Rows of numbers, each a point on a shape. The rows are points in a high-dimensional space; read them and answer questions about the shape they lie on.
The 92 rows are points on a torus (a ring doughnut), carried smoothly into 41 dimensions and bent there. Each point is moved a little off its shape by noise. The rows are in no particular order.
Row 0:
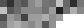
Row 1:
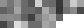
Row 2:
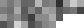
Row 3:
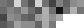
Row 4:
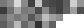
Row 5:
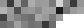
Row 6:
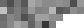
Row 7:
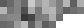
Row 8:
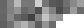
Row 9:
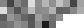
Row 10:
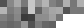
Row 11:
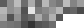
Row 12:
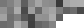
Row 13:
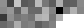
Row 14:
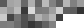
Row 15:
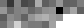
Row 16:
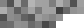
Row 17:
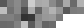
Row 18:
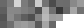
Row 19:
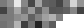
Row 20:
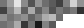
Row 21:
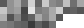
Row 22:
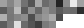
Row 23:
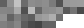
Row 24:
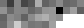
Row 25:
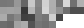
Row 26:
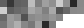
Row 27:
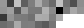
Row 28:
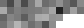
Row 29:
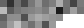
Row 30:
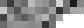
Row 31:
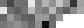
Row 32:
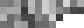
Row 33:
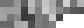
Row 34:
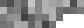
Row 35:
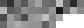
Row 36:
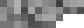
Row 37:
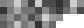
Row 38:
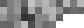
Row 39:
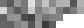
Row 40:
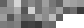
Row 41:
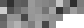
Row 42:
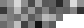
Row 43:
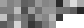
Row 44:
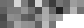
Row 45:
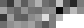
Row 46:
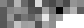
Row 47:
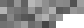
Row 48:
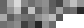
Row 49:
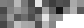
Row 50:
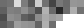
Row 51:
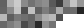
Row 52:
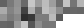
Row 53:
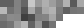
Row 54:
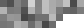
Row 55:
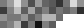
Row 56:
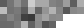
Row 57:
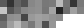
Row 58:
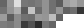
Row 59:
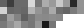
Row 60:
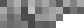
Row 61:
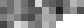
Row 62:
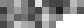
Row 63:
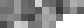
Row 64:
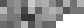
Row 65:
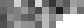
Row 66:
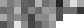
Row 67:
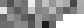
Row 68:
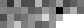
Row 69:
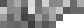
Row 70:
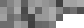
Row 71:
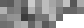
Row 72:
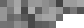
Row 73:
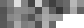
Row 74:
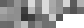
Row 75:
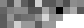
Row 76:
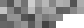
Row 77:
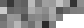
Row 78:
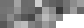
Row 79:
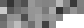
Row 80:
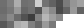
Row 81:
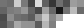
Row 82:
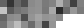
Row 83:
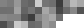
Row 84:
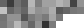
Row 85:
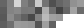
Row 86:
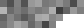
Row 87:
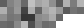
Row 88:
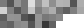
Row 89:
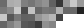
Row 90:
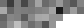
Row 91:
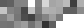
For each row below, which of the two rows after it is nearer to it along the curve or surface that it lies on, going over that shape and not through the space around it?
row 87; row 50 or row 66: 66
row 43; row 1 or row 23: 1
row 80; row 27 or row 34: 27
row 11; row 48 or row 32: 48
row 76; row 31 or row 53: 31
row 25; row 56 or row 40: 56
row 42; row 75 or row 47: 75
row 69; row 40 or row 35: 40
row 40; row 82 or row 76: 76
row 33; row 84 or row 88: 84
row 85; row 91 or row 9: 9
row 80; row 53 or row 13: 13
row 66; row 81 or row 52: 52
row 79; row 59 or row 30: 59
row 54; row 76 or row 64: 64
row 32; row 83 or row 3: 83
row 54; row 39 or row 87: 87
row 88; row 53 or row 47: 47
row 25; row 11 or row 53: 53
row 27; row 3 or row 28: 3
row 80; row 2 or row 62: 2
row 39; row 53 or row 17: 17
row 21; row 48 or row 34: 48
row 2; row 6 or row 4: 4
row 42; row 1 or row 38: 1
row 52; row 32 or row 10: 32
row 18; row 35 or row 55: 55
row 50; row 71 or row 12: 12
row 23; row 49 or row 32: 32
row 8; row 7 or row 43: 43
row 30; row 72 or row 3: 3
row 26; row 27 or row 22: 27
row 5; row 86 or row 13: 13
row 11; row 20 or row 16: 20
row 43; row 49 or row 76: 49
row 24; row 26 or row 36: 26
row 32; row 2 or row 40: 2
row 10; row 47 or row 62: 47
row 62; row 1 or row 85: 1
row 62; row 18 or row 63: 63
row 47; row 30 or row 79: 79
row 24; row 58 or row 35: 35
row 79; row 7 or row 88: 7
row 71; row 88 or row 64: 64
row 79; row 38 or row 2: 38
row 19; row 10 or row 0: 10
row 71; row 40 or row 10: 10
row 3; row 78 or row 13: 13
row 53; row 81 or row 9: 9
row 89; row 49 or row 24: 49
